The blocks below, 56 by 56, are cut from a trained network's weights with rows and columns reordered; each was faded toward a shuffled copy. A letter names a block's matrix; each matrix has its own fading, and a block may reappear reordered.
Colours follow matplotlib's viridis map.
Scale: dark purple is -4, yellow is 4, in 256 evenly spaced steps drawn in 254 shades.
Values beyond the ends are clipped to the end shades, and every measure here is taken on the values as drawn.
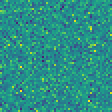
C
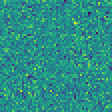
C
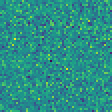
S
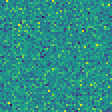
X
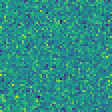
X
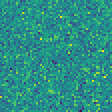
X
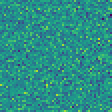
S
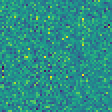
C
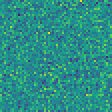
S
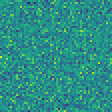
S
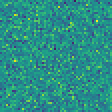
S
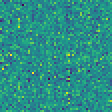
C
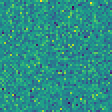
X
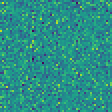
C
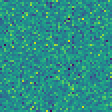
C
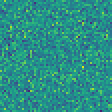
S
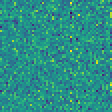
C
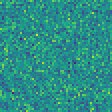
S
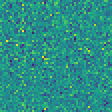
C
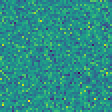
S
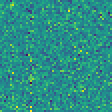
C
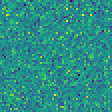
X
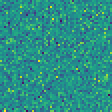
X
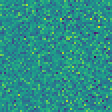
S
